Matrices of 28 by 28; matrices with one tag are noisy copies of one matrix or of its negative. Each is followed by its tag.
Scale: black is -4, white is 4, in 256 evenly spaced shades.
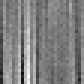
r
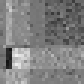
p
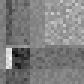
p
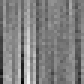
r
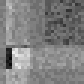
p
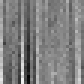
r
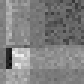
p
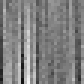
r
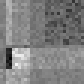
p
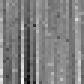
r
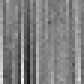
r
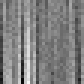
r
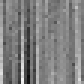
r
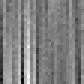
r
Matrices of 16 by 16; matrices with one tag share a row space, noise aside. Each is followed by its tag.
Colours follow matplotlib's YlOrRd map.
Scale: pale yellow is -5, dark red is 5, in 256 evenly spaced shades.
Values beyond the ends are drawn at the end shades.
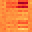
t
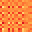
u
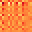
u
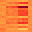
t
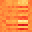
t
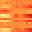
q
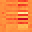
t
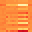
t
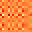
u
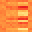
t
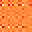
u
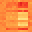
t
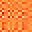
u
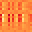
u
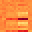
t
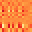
u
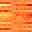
q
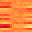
q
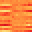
q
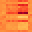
t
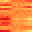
q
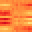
q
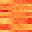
q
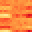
q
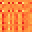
u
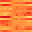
q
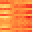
q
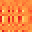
u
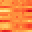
q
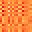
u
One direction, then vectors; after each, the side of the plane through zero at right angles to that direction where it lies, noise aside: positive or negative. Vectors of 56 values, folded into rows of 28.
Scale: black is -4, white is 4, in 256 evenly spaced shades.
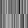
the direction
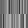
positive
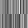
negative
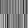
negative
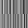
negative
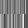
negative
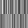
positive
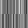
negative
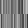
positive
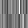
negative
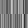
negative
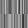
positive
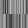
negative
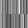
negative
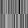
positive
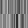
positive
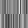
negative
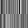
positive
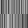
positive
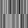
positive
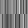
negative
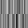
positive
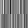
negative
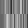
positive
